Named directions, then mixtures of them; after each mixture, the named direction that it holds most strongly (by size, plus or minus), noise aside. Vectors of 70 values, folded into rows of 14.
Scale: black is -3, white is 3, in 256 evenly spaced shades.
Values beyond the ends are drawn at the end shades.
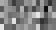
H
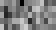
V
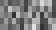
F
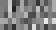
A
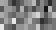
H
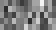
F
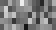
V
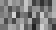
F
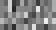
A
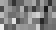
H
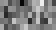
V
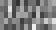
A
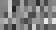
A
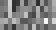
A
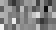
H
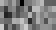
V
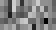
A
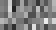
A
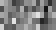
H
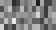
H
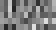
A
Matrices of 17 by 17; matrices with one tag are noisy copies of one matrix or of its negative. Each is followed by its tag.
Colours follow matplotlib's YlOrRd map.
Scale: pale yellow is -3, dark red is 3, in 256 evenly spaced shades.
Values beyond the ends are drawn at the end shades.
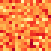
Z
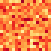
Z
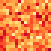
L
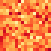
L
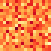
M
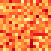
Z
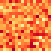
Z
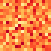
M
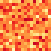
Z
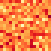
Z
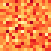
M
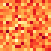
M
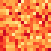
L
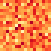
M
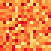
M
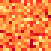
Z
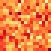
L
